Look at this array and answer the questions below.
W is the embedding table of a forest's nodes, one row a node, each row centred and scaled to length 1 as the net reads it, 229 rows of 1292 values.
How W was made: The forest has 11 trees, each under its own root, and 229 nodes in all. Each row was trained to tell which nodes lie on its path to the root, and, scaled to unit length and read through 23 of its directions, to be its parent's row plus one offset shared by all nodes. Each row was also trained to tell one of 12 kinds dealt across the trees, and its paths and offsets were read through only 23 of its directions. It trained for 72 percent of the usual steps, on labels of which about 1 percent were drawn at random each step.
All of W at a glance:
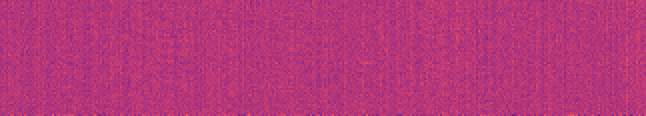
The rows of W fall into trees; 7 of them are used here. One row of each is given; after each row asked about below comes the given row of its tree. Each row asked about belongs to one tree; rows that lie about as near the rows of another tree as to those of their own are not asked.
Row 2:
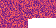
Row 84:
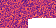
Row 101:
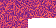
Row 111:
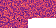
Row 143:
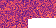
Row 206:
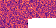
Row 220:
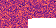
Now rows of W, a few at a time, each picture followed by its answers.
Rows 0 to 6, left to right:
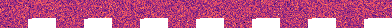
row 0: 84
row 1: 111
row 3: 84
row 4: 206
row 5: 84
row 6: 101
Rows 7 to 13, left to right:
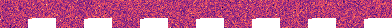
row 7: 84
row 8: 84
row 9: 206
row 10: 101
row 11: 220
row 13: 84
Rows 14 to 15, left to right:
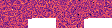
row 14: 111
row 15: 143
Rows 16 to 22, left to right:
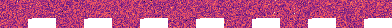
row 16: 101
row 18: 206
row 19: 84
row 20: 143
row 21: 84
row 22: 220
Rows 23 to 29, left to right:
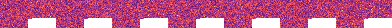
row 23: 84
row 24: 143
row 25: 220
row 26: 143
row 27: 2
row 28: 101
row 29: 101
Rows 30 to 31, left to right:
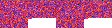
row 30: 206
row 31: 84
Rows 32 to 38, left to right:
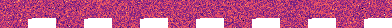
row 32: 220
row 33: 84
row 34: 111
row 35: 143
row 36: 111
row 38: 143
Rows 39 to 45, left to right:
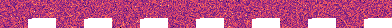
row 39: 143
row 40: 84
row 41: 206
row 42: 101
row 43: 220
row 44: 111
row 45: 220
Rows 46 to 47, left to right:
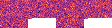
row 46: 220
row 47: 84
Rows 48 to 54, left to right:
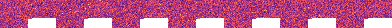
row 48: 206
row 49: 220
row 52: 143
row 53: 84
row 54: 111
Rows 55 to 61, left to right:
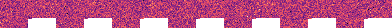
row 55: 111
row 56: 101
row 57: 84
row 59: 84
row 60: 220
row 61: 143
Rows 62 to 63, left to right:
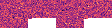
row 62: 111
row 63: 220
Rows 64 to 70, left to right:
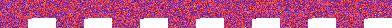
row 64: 220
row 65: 84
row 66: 2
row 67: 220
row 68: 101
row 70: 84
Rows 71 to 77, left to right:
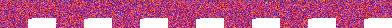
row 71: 206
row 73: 220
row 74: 143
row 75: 143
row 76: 220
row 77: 2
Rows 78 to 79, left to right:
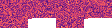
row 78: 143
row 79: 84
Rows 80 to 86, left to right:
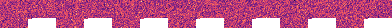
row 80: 206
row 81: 101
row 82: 143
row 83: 84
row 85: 206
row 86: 101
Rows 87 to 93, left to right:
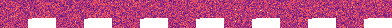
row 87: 84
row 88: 84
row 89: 111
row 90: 101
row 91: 84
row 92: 101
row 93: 220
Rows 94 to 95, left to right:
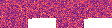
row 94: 101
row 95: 143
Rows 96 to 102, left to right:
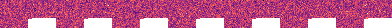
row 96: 143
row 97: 101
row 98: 220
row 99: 84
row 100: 206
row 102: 84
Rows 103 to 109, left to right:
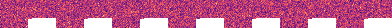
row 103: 206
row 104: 143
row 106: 111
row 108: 206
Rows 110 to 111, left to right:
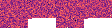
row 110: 206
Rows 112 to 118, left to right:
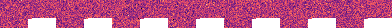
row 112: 220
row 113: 84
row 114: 143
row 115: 143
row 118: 220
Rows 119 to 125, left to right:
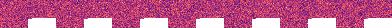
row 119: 143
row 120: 101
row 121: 206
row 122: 143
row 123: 206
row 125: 220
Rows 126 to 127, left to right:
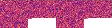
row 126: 206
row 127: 220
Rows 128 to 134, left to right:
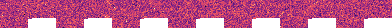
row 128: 101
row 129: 143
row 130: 84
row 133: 101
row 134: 111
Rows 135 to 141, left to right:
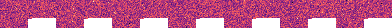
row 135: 84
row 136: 84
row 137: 206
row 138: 220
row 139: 84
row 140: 220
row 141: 143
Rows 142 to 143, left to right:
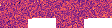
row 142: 206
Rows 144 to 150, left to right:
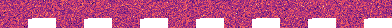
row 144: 111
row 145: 206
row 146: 111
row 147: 84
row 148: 101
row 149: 84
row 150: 206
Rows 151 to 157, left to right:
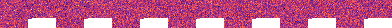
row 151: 143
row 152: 84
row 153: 206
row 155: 101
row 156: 206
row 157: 2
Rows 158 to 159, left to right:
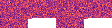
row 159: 84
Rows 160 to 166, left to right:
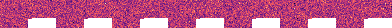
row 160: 111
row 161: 206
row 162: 101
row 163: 206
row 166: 206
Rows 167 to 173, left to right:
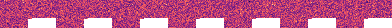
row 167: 220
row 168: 111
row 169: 206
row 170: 84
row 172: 84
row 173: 101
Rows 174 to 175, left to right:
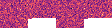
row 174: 101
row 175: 111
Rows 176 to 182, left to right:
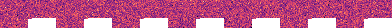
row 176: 143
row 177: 220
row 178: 111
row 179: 206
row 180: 84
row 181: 220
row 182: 101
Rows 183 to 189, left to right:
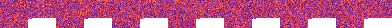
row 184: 206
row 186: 206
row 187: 143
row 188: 206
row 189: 206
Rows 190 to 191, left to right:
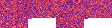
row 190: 143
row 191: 206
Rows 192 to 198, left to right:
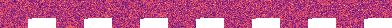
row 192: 206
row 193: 143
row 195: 101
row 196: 220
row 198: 143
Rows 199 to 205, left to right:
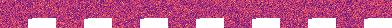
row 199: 143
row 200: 143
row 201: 111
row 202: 206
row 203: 206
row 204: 206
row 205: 220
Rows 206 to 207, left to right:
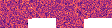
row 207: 220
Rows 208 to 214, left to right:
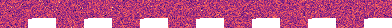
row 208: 143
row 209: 143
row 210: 220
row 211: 101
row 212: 143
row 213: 220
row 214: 111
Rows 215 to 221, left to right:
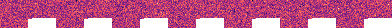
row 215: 101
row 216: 206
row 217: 84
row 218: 220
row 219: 220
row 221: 220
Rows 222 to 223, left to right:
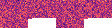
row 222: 101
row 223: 206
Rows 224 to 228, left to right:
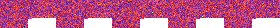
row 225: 2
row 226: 84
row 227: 101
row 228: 111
